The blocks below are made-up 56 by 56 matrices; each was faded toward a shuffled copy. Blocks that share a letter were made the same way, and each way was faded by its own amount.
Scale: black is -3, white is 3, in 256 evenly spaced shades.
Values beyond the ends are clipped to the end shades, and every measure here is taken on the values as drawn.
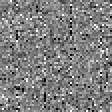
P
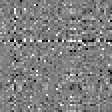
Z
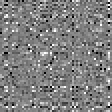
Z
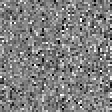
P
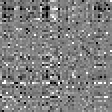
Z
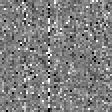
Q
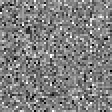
Q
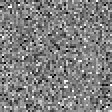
Q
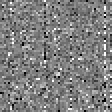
P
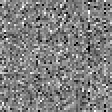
P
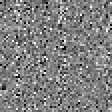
P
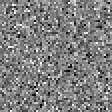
Q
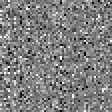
P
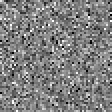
Q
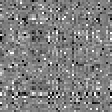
Z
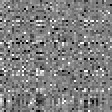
Z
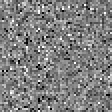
Q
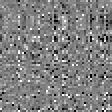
Z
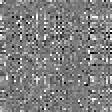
Z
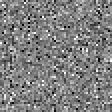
Q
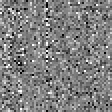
P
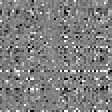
Z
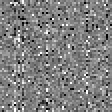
P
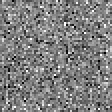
Q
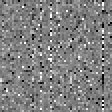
P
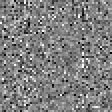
P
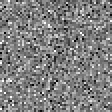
Q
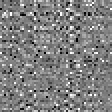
Z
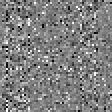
P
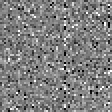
P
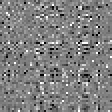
Z
